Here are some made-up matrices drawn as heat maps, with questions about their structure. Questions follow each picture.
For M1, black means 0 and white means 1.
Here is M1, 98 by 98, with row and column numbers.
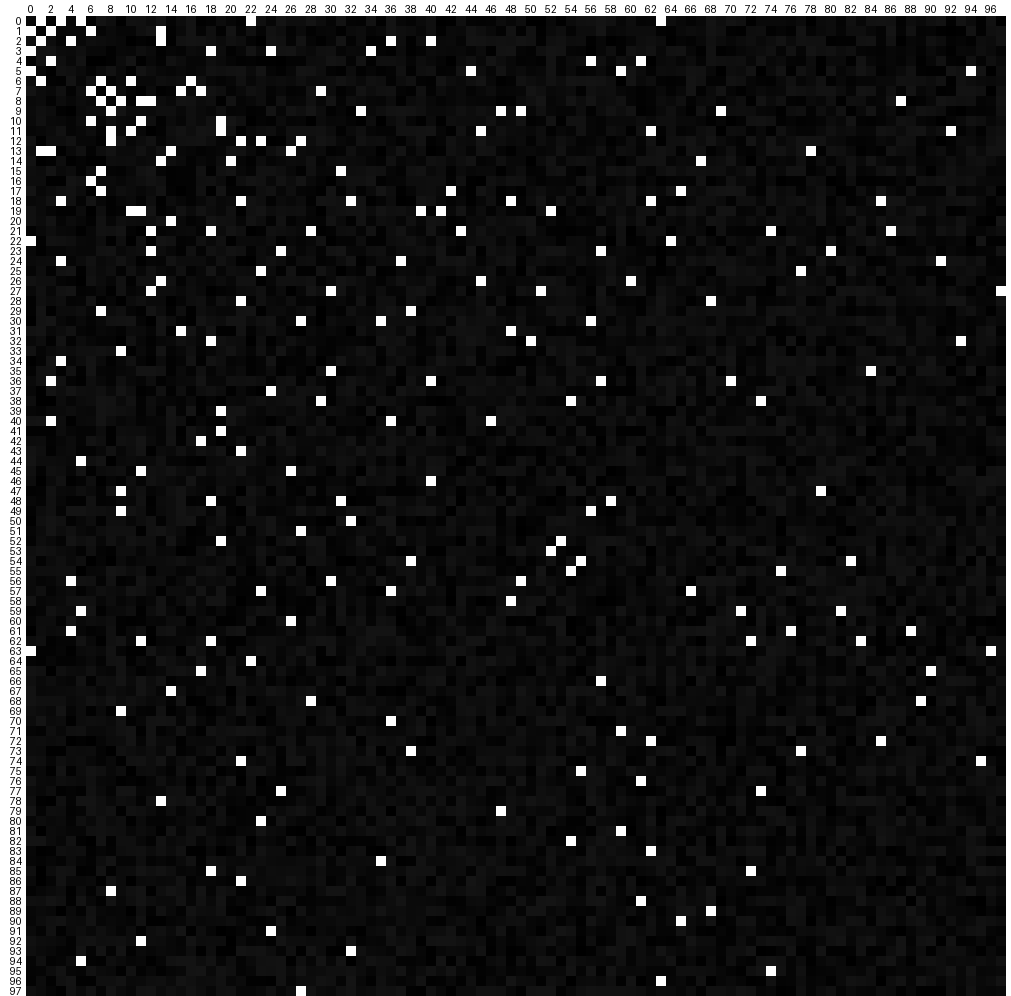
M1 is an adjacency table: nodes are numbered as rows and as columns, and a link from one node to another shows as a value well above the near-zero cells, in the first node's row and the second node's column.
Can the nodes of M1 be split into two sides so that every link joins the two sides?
no
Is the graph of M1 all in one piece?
yes
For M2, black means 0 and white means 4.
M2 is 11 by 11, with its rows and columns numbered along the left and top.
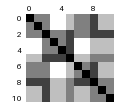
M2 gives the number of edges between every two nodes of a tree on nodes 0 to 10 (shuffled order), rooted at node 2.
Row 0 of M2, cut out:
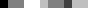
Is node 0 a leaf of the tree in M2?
yes
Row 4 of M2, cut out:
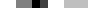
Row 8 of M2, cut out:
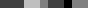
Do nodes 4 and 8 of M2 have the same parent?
no
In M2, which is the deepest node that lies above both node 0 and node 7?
8
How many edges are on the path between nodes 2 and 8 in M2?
1
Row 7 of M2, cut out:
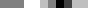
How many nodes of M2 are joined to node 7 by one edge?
1
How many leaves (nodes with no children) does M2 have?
8
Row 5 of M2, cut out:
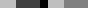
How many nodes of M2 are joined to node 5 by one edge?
3
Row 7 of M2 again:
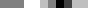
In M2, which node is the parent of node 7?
8
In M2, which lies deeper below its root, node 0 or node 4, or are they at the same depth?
the same depth
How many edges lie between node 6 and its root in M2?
2
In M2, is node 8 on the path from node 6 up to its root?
yes
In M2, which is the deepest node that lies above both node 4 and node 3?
5
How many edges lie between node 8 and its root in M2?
1
